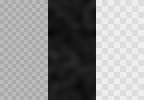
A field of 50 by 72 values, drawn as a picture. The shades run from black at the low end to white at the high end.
It is made of 1 by 3 panels. Panel 1,1: high, checkered, faint in contrast. Panel 1,2: very low, blotchy, faint in contrast. Panel 1,3: very high, checkered, faint in contrast.
